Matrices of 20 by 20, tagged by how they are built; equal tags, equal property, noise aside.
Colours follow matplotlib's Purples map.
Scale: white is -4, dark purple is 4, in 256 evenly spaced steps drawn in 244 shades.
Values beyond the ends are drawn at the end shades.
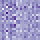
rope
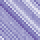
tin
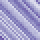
tin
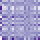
rope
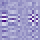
rope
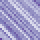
tin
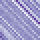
tin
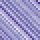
tin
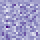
rope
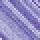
tin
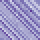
tin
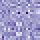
rope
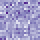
rope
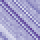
tin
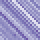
tin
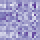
rope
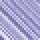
tin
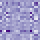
rope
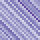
tin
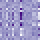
rope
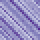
tin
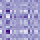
rope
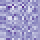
rope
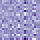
rope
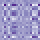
rope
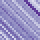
tin
